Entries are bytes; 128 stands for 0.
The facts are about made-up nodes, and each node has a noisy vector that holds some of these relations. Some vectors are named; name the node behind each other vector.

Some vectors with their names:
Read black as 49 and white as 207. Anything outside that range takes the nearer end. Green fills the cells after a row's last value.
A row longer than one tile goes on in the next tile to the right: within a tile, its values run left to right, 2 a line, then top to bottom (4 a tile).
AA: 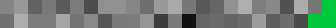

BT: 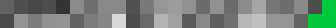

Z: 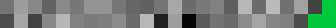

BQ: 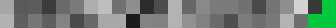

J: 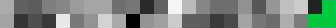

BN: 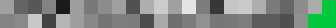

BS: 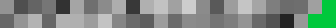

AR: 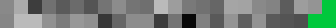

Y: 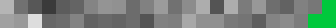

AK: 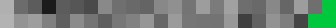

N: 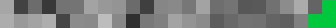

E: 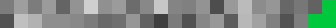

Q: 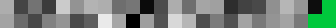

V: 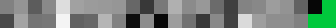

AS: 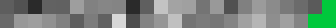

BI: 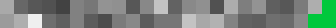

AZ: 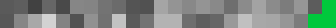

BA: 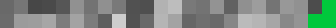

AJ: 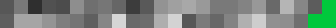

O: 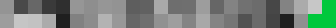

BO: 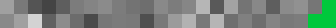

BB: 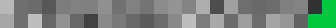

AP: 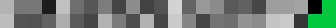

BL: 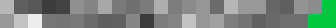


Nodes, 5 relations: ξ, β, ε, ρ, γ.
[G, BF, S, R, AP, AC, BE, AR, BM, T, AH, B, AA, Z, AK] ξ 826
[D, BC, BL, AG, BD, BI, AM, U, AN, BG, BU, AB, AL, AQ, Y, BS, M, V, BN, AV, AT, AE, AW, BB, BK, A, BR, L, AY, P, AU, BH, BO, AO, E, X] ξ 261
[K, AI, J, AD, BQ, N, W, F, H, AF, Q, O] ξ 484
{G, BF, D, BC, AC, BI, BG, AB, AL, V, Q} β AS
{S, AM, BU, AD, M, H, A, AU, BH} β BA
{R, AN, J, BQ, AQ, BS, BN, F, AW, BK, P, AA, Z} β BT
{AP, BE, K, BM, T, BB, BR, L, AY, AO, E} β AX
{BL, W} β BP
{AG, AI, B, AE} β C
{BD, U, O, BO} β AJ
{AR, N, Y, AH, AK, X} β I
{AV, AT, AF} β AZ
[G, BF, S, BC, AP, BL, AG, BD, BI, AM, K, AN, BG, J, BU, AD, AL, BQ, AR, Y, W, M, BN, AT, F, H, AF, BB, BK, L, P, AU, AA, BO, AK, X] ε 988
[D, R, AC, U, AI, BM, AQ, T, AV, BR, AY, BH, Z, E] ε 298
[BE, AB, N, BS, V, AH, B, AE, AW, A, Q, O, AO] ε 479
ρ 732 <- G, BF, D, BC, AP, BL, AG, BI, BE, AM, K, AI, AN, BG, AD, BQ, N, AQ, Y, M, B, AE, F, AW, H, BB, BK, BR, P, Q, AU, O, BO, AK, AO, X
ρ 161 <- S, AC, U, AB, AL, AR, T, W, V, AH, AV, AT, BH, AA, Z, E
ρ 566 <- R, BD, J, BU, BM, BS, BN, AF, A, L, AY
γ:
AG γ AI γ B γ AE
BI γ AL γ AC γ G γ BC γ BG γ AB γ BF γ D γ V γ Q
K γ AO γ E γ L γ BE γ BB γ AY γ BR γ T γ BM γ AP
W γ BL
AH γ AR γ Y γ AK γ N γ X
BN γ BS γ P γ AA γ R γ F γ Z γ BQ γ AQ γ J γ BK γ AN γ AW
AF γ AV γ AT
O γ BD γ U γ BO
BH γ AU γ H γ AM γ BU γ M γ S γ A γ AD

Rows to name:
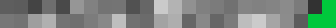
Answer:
AX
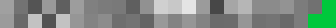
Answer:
L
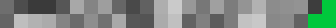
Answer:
BP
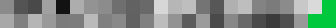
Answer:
AF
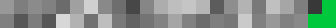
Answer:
AY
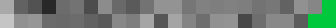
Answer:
G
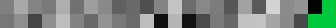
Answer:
T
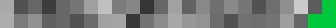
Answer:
F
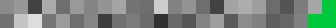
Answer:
AL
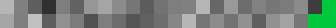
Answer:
X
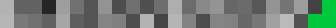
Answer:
BF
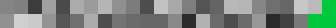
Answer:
W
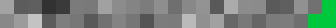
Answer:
P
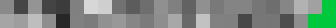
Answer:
AI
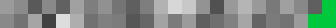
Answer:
BU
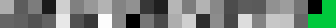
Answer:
AW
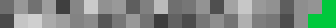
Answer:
AV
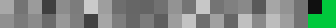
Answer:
BR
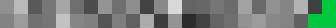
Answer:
S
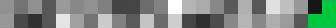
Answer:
BM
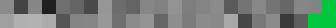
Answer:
B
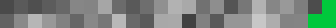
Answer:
C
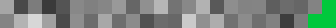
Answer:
AO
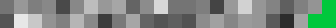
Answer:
BH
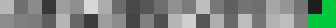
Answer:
D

